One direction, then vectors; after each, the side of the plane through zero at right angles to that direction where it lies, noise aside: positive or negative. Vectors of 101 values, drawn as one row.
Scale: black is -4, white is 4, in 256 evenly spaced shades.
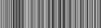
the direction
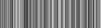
negative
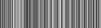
negative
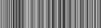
positive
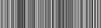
positive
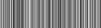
positive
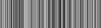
positive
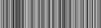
positive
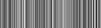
negative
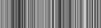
positive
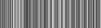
negative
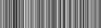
positive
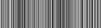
positive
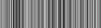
positive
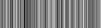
negative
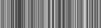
positive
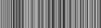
positive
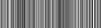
positive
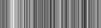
negative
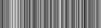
negative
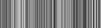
negative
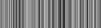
positive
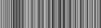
positive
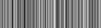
negative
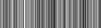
positive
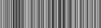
positive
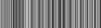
positive
